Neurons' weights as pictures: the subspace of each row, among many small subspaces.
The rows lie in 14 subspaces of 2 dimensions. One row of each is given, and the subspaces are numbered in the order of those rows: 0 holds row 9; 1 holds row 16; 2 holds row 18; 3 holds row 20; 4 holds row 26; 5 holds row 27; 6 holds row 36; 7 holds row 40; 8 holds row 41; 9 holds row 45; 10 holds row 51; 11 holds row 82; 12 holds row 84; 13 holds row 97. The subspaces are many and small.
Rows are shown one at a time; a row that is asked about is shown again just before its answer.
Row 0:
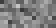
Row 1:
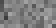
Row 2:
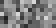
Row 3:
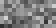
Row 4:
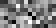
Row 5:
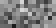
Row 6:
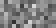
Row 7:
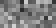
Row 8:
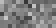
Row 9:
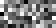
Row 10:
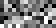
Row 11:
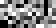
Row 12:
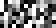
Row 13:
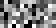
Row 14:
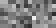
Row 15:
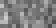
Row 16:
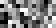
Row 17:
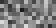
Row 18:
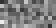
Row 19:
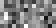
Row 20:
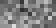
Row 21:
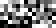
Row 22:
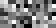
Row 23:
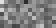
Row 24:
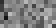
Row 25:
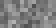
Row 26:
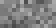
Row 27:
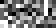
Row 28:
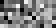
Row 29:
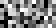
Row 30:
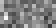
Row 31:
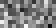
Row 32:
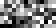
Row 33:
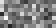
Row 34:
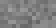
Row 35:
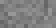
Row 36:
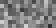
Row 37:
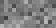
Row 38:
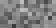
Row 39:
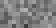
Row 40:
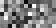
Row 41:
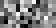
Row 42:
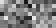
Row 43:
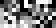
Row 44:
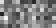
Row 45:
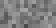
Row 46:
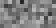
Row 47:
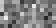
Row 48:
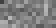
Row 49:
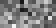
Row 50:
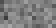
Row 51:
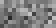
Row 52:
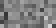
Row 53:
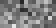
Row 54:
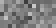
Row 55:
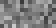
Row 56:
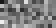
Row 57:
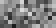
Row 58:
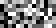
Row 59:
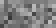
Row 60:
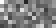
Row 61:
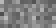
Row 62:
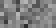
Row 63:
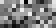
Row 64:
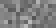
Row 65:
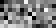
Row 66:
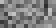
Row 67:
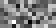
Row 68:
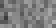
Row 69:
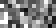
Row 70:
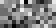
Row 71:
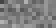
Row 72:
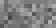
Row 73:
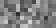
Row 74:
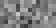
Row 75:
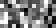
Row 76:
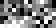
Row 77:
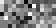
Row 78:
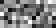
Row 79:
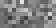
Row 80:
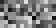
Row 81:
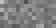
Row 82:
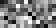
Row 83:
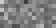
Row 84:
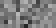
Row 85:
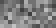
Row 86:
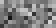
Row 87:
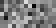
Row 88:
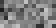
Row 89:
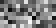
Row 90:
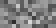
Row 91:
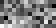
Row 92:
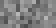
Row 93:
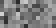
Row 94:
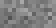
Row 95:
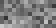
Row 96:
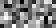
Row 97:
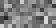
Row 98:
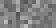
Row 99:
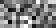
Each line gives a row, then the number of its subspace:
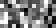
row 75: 1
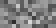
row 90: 11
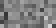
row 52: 2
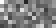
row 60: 6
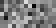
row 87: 7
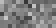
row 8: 7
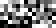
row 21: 9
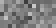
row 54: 7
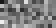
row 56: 2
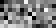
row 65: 9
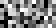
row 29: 6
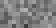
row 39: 9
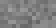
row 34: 0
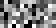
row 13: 11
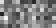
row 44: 8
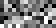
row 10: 4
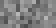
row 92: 8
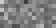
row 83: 2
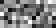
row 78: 12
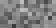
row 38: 3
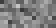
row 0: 1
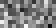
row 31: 6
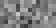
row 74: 8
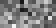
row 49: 3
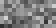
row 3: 13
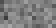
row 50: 9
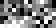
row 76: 4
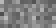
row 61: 8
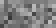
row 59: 10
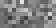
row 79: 10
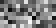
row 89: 0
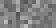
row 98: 12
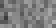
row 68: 1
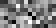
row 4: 11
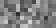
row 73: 8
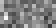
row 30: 9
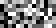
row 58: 5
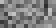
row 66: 5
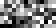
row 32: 13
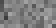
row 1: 6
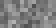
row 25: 0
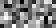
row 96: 3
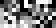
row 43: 13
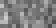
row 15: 1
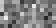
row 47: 0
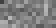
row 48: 5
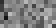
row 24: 6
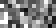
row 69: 1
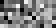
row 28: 1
